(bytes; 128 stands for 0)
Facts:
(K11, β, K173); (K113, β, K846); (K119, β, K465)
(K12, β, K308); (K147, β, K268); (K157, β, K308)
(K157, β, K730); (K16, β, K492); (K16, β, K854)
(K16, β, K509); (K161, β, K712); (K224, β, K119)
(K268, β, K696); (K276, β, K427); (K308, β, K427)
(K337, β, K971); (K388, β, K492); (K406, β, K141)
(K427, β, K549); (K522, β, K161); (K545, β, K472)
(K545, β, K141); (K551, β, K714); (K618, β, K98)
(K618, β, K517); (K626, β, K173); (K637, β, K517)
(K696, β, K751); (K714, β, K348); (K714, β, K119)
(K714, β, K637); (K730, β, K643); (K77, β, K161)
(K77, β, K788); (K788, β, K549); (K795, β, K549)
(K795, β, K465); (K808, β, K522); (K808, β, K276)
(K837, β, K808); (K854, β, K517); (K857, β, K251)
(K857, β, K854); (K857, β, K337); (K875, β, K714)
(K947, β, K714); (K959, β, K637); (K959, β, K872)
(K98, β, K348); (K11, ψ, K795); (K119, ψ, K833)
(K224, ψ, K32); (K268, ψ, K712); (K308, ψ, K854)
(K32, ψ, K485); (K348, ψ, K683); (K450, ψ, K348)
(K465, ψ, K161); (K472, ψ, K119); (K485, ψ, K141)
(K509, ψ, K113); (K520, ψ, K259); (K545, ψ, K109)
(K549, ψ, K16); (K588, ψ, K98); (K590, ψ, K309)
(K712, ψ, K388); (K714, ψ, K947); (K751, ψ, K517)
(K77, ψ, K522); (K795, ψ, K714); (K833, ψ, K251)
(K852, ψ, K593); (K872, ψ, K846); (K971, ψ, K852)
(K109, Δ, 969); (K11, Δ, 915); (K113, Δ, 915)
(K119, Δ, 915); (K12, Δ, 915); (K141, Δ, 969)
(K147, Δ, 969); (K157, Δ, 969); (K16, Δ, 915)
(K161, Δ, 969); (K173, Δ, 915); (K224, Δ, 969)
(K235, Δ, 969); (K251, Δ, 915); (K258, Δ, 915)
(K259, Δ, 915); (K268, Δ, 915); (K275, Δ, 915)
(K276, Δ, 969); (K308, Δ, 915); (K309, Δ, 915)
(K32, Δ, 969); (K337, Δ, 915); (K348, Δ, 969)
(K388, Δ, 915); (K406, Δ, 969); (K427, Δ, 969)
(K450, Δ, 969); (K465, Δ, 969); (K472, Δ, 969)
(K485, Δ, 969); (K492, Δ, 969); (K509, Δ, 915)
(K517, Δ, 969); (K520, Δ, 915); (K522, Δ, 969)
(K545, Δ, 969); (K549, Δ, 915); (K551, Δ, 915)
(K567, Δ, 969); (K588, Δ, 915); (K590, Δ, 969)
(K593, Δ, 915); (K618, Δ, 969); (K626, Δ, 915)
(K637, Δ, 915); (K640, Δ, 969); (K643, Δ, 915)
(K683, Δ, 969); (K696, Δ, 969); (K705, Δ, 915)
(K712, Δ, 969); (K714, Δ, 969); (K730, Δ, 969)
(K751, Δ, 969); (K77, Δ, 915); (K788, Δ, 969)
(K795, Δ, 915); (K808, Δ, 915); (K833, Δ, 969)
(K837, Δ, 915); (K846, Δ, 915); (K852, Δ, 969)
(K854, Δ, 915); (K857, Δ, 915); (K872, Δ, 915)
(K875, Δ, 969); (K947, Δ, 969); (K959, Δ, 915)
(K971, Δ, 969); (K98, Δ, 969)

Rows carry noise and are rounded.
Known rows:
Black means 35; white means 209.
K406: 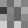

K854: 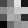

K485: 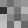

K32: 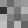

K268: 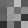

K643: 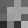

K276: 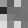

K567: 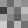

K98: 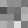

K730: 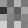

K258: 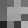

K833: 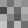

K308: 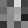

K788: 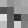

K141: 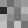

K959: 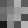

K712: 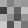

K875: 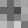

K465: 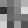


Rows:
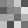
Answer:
K517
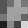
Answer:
K259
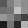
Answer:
K549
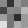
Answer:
K590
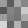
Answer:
K348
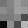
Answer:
K119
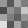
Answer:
K450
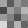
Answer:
K971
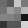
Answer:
K77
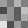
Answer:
K751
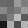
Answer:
K551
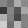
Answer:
K545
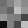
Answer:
K795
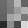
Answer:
K113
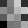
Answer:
K637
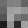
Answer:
K588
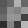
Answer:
K11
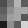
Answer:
K16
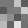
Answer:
K618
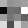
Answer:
K161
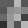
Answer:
K12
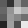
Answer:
K309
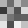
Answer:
K522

